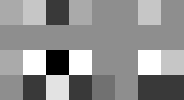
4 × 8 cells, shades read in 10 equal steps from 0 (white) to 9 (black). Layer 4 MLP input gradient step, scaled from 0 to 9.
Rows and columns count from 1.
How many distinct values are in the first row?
4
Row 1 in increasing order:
2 2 3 3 4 4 4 7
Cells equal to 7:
5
